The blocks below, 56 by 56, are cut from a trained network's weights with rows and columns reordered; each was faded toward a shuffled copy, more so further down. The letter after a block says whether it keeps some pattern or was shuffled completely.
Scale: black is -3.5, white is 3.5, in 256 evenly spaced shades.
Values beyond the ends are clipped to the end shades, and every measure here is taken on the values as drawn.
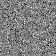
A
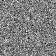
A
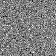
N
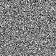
A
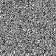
N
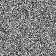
A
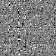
N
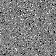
A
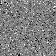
A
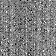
N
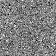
A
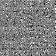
N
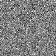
N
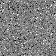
A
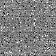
N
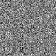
N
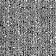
N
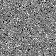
A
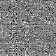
N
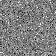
A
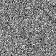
A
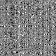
N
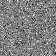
A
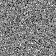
A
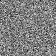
A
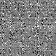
N
